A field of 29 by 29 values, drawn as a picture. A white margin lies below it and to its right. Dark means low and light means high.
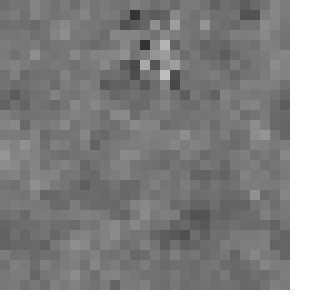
Histogram: heavy tails on both sides. Slope: none. Roughest part: top middle. Odd patch: rougher, in the top middle.
